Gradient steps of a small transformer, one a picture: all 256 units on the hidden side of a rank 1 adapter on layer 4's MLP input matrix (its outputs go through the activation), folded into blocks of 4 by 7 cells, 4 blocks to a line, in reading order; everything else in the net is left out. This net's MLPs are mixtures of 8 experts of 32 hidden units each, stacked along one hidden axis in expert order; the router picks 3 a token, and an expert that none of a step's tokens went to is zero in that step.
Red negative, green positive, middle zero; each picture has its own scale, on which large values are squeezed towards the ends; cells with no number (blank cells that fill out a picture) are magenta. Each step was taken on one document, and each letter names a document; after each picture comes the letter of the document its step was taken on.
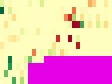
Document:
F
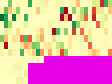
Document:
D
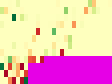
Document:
F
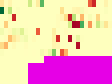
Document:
F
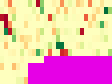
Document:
D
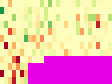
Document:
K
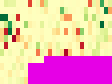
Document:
D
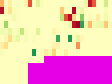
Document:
F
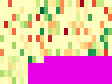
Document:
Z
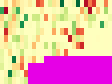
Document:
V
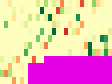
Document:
Z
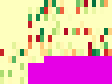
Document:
Z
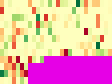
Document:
K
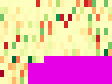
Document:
K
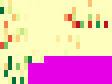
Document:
F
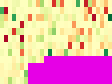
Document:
V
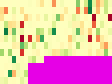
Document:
V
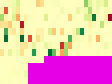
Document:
V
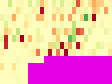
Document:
D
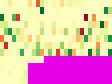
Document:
D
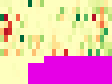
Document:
D
